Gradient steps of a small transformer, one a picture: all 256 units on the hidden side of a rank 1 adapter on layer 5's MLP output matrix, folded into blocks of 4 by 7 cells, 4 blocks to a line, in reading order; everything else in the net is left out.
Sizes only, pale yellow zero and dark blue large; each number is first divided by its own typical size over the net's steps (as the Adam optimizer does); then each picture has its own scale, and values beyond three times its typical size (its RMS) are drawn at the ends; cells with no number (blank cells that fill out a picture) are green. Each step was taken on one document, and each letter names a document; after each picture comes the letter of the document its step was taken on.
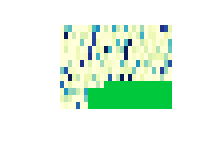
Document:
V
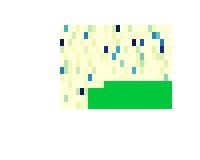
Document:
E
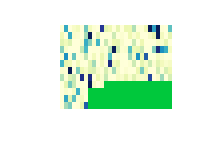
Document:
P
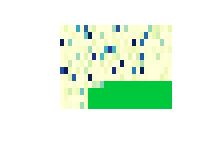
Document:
E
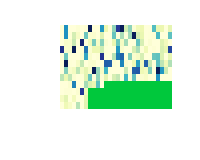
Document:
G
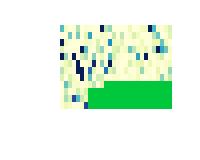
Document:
P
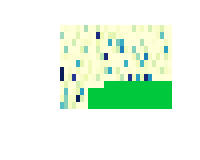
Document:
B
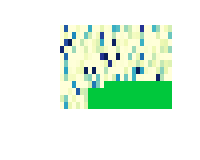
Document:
G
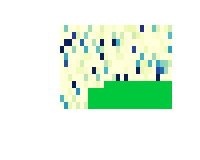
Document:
G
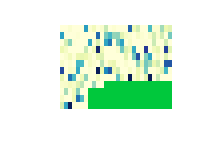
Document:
B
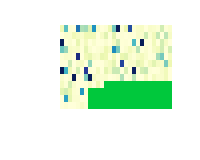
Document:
E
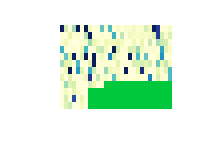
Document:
P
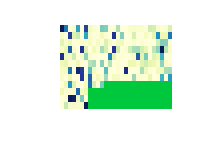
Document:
P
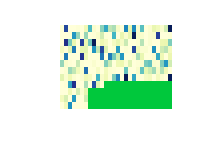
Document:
G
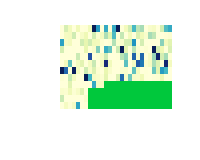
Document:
V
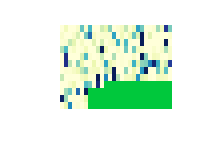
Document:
G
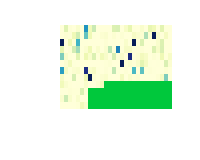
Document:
E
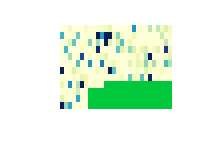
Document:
B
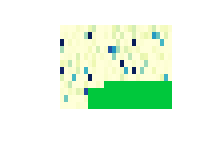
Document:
E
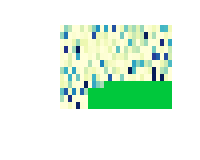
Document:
V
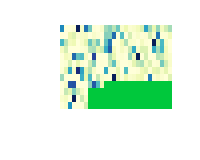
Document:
P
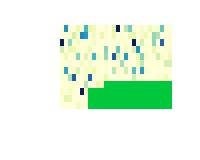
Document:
E
